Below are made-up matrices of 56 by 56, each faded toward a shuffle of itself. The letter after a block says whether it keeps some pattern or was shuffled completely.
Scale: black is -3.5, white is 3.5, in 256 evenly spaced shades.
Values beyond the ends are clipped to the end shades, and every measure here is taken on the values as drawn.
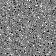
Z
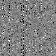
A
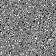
Z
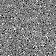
Z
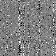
A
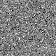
Z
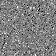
Z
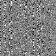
A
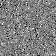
Z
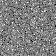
Z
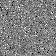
Z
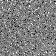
Z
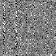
A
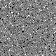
Z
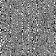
A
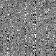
A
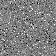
Z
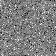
Z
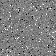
Z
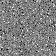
Z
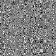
A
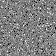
Z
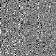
A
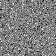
Z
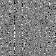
A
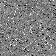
Z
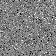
Z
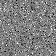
Z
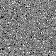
Z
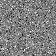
Z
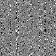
A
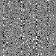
A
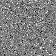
Z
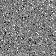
Z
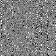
A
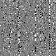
A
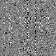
A
